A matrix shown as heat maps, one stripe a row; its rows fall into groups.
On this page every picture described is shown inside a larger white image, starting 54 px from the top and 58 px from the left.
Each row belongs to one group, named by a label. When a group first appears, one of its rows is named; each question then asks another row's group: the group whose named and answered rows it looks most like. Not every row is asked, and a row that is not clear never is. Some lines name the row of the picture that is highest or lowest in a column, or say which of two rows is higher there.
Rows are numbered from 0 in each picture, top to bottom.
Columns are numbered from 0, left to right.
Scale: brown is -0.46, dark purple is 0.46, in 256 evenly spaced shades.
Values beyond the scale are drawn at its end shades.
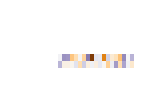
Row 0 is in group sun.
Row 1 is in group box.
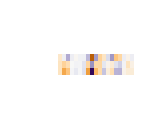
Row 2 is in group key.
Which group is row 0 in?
sun
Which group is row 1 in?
key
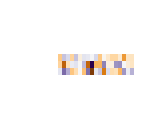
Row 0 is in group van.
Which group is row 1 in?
key
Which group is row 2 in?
sun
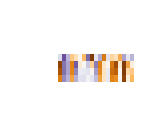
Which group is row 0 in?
sun
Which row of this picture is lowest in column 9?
0
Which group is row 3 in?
van
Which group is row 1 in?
van
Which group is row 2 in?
van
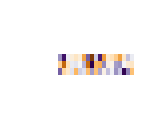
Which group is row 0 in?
sun
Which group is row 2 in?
box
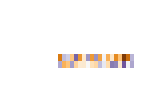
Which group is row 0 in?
van
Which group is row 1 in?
box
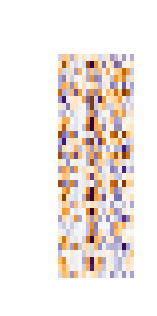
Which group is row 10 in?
key
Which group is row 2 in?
van
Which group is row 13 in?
box
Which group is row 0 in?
box
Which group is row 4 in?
box
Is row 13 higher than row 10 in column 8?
No
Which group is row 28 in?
box
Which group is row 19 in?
key
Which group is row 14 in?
van
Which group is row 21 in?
box
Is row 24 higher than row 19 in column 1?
Yes
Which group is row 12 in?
sun
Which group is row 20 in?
key
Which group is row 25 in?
sun
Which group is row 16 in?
box
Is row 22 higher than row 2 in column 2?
No
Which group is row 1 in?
key
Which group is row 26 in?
key
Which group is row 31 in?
box
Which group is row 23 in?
box
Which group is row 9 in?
key
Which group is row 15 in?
sun
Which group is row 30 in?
key
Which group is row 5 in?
van
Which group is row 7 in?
sun
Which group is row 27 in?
box
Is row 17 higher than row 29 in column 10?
Yes
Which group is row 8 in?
sun
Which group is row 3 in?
sun
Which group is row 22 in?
key
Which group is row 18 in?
van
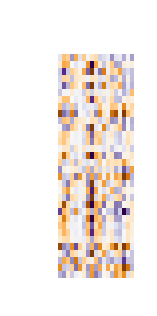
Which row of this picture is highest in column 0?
22
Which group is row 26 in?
key
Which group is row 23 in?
key
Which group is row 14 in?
key
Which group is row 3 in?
box
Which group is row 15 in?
van
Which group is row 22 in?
box
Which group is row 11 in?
key
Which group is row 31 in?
sun
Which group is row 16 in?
box
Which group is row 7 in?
van
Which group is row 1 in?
key
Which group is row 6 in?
key
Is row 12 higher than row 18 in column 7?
No
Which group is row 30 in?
van
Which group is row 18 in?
sun
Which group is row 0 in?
box
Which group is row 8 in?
van
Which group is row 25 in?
key
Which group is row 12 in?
key
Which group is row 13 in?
box
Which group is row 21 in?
key
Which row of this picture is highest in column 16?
22
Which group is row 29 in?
box
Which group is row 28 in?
sun
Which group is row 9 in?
box
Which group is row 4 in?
sun
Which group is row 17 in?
van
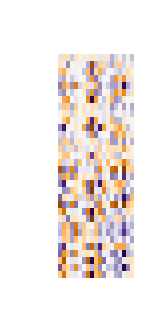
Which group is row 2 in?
key
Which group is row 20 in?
box
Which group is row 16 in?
van
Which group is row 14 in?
key
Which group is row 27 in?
sun
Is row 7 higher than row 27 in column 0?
No
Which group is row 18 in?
sun
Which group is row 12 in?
box
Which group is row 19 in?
sun
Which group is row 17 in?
box
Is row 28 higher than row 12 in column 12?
Yes
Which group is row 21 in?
van
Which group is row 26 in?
box
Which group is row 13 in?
van
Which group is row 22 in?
key
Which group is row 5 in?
sun
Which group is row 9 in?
key
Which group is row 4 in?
box
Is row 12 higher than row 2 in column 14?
Yes
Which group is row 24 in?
box
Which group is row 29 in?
key
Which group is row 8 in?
box
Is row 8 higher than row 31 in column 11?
No
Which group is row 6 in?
key
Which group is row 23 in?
sun
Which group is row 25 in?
box
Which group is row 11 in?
sun
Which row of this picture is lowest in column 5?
15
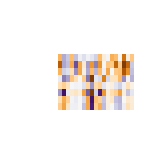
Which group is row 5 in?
sun
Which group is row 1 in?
van
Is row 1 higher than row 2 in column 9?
Yes
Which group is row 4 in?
key
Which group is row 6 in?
key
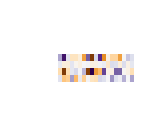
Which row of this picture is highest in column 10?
0
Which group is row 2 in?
key
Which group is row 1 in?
box
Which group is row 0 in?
sun
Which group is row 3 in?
box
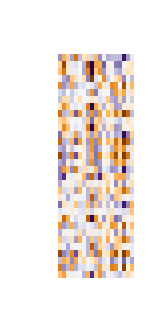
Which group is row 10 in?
key
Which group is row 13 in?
sun
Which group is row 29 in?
box
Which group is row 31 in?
key
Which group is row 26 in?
van
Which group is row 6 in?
box
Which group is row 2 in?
key
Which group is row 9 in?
key
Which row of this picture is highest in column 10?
17
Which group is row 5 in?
sun
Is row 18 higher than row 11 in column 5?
No
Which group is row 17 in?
sun
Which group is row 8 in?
van
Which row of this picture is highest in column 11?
1
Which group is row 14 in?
van
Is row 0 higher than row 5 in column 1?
No
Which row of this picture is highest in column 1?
17
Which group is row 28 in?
van
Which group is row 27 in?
sun
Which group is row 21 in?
box
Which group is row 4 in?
van
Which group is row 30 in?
van
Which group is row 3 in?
sun
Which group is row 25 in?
box
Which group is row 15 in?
sun
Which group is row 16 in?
box
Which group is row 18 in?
box
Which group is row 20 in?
sun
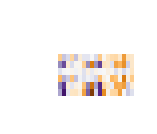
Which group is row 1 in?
sun
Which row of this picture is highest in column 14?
2
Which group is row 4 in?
sun
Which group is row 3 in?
van
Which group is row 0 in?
van
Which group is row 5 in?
sun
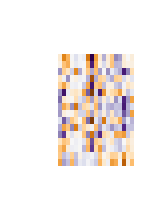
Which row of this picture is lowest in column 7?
0
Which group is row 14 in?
van
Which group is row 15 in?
van
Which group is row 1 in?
key
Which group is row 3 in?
sun
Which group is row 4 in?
key
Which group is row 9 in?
sun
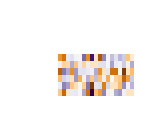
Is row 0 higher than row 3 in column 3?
Yes
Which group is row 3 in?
van
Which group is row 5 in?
key
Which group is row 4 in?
sun
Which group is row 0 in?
key
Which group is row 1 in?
box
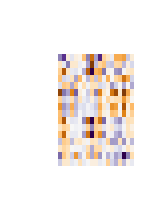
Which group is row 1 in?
sun
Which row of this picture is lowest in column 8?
1
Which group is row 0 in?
sun
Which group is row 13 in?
key
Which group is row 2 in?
key
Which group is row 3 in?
van
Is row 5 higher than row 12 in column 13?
No
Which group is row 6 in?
van
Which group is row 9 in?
key
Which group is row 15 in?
box
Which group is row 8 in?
van
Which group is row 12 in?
box
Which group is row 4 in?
box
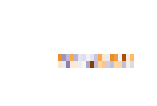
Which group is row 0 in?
van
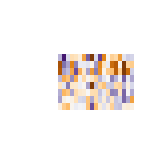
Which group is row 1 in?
van
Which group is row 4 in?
sun
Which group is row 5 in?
box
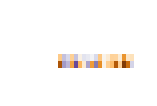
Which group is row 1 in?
van
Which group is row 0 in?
van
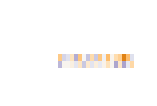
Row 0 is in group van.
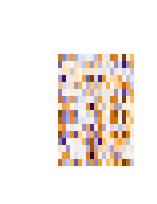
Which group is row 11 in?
van
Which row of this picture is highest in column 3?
2
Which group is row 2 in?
box
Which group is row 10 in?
key
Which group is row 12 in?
sun
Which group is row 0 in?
van
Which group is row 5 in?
box
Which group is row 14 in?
key
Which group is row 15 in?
van
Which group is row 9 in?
van
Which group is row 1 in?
box
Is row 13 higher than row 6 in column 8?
No
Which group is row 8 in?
van
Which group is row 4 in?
van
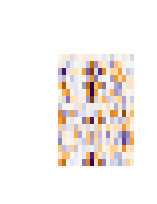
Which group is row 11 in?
box
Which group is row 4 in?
key
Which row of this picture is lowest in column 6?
2
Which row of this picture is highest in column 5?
11
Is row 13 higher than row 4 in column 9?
Yes
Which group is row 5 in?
key
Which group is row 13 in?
van
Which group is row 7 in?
box
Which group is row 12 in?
box
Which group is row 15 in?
key
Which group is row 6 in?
sun
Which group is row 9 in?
key
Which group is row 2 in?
sun
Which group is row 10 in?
van
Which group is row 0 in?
box
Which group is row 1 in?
sun
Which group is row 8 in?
van
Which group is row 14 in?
key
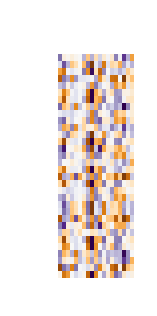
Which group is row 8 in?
sun
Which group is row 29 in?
box
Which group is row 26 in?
key
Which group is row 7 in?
box
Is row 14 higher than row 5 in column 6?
No
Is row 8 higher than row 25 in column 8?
No
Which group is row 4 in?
sun
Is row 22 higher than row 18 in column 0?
Yes
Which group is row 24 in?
sun
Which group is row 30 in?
van
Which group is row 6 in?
key
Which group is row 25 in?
box
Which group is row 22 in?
sun
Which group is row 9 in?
sun
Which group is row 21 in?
sun
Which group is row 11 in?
sun
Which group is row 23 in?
van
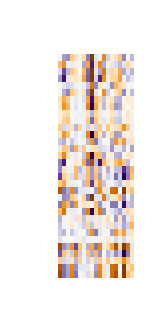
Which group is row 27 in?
van
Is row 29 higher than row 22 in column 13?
No
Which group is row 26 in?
box
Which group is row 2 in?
sun
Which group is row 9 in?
key
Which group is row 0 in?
sun
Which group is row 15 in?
sun
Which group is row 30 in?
van
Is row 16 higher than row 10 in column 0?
Yes
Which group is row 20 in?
sun
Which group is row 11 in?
key
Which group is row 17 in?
box
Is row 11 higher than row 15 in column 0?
No
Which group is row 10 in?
van
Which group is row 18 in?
key
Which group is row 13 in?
box
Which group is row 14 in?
key
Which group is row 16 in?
box
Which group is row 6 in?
key
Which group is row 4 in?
sun
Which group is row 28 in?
box
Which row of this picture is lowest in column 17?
27
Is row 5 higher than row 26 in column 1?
Yes
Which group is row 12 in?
sun
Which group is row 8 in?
key
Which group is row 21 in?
box
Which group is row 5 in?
sun
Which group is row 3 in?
sun
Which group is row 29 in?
van
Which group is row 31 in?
van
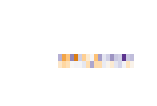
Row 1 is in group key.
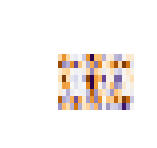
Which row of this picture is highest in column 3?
7
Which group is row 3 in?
key
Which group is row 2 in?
key
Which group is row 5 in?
sun
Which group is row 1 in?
van
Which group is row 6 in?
van
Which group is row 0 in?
key
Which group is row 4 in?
key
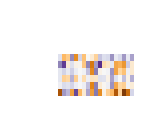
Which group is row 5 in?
van
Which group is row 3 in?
box
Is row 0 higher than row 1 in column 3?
Yes
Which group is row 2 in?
sun
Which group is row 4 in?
sun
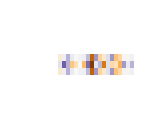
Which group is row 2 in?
sun
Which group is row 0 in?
sun
